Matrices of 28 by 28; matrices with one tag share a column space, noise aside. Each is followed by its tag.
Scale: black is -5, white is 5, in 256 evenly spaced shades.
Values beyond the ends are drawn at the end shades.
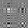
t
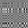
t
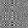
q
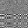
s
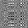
q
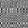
t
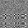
s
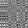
q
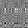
t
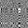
t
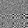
s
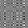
q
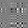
t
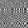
t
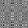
q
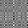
q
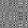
q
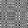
q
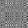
q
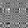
t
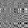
t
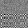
s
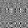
t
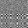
s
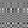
t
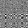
s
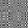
q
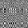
t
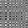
q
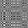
q
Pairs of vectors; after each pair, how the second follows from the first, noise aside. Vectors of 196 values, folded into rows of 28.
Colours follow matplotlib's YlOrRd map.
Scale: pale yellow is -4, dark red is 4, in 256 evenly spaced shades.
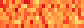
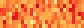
shuffled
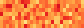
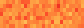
shrunk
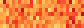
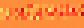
partly zeroed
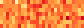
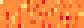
partly zeroed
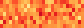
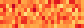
shuffled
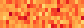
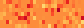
partly zeroed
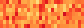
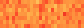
shrunk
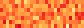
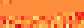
partly zeroed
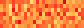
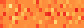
partly zeroed
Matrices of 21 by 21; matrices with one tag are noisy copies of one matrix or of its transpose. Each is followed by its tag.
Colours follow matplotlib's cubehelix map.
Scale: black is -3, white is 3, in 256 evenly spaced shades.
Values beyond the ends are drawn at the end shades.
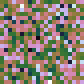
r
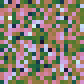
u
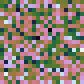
r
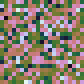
u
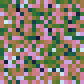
r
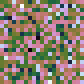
r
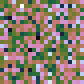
r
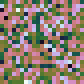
u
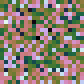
r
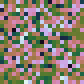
u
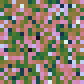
r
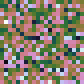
r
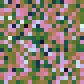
u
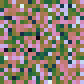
r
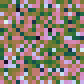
r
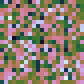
u
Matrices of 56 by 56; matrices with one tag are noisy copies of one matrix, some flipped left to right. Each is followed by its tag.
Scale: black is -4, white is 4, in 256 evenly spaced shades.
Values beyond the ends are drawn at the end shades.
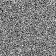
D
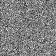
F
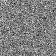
D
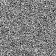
D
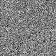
F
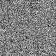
F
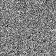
F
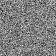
D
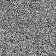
F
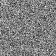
D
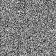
F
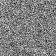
D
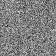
F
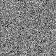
F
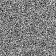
D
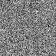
F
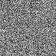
F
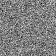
D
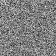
D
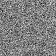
D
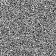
D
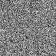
F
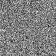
F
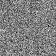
F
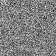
D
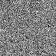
F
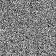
F
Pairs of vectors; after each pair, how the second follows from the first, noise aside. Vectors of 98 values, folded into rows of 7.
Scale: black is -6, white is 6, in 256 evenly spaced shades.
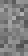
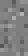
partly zeroed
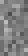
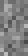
wrapped around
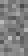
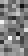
scaled up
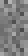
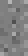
partly zeroed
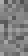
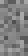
wrapped around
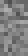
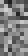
scaled up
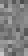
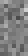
wrapped around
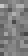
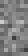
wrapped around
